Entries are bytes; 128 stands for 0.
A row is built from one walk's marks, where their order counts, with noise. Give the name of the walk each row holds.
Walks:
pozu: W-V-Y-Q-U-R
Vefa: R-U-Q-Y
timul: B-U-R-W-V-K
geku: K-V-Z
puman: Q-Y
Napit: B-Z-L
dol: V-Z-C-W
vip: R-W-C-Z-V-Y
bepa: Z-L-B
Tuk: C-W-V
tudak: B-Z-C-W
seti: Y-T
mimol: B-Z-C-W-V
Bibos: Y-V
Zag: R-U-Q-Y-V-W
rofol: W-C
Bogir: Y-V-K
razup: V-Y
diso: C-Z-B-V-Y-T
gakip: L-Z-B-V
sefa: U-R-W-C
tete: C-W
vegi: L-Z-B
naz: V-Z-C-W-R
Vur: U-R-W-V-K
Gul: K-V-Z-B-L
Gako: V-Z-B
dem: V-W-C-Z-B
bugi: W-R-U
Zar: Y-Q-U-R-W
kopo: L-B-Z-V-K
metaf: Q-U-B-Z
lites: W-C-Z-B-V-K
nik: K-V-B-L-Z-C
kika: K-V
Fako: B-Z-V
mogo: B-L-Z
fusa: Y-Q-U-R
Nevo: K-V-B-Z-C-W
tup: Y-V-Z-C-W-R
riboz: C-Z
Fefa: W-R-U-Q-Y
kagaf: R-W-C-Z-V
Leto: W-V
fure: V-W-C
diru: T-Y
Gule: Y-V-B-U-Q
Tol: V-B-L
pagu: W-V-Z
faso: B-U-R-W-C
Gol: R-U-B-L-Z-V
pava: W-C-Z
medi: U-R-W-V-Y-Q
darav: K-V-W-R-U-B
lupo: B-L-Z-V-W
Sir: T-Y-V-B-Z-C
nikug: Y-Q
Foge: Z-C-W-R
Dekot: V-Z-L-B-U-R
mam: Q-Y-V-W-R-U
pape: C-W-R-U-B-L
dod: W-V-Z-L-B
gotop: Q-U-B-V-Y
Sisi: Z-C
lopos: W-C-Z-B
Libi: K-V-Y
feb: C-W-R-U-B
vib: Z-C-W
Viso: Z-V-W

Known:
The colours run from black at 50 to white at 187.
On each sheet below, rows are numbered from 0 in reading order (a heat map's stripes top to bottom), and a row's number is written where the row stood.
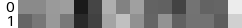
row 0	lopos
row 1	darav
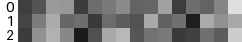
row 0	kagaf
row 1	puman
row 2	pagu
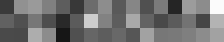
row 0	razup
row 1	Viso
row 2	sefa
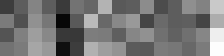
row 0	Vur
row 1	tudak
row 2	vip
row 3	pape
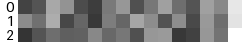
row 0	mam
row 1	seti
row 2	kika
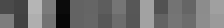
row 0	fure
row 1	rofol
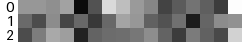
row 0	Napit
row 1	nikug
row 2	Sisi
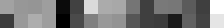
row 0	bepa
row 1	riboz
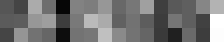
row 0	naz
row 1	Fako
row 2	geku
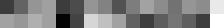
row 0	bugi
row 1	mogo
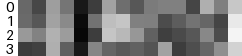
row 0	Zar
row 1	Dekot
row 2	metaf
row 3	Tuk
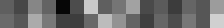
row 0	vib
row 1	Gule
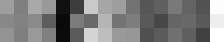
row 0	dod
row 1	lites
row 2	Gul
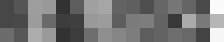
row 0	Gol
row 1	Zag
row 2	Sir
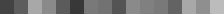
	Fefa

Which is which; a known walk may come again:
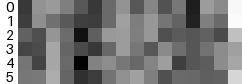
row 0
razup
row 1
Libi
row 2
Nevo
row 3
medi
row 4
Foge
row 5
diso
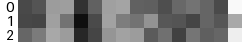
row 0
Gol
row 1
dol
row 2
dem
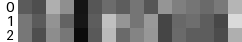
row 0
faso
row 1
lupo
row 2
tudak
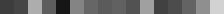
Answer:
Tuk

